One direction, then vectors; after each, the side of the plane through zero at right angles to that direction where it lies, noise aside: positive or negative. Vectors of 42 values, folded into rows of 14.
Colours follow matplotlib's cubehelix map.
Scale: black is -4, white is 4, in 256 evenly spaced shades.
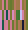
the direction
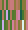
negative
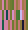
positive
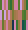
positive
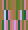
positive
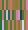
negative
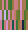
positive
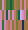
positive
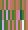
negative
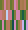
negative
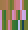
positive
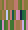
negative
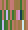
negative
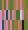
positive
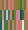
negative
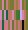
positive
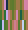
negative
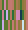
negative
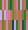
positive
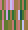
negative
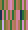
negative
